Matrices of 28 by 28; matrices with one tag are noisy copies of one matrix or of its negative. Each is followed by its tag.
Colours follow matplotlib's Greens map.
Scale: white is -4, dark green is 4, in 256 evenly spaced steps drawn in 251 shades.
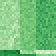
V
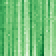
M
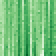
M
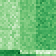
V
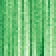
M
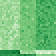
V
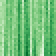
M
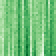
M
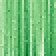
M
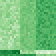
V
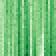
M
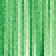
M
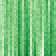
M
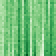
M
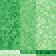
V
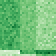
V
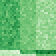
V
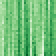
M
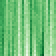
M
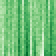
M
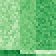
V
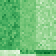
V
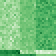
V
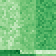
V
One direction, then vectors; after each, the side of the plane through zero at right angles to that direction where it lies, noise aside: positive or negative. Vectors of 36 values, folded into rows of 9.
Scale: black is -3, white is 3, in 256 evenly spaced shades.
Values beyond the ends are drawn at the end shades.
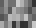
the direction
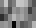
positive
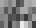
negative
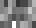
negative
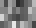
negative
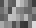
positive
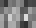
positive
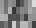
negative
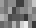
negative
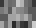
positive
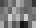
positive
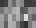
positive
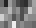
negative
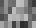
positive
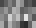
positive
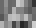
positive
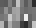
positive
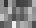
negative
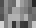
positive
